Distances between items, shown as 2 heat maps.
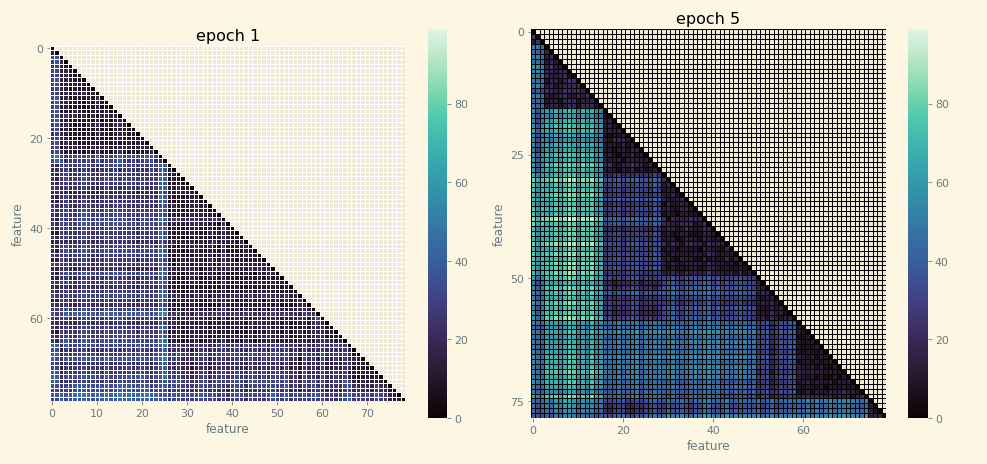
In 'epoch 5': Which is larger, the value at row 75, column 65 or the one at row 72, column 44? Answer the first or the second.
the first
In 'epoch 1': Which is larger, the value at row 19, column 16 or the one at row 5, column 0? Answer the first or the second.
the second
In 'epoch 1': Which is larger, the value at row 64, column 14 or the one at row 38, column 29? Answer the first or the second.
the first
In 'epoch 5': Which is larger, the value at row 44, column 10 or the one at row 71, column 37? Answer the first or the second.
the first
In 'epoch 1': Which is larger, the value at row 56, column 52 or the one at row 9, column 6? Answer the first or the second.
the first
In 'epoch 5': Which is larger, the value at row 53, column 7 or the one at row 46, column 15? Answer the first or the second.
the first
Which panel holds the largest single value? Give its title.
epoch 5
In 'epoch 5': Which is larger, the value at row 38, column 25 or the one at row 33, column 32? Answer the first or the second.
the first
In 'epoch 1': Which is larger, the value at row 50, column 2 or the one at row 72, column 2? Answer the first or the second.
the first
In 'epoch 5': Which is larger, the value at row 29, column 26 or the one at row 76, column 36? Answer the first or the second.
the second
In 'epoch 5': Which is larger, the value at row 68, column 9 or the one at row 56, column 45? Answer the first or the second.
the first
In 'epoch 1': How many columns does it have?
79
